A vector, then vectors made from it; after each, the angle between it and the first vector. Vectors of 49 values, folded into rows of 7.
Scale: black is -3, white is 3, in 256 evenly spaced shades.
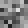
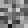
nearly parallel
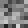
partly opposed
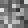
nearly opposite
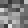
nearly opposite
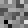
partly aligned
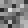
nearly parallel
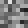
orthogonal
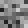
nearly parallel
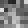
partly opposed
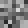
nearly parallel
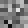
nearly parallel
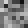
partly opposed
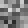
nearly parallel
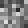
nearly opposite
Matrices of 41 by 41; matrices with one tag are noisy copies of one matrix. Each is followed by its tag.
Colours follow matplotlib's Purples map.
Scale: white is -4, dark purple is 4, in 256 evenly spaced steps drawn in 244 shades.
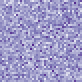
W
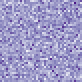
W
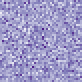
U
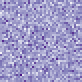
U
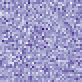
U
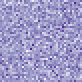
W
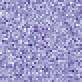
U
